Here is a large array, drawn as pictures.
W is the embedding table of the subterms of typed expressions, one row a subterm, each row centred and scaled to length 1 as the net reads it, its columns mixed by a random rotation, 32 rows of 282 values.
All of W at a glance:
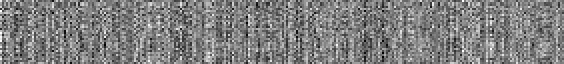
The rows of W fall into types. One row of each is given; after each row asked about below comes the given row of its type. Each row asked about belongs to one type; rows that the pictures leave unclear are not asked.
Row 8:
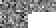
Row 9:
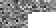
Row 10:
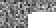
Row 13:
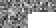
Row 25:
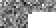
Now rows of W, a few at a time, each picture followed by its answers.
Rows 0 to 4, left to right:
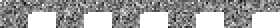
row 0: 25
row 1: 13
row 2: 13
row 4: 9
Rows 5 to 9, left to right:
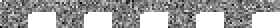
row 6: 25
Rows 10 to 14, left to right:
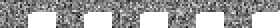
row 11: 8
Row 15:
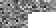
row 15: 9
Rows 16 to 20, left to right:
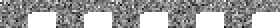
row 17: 8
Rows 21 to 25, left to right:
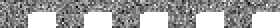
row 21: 10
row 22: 10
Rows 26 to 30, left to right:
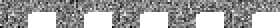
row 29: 13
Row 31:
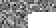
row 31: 8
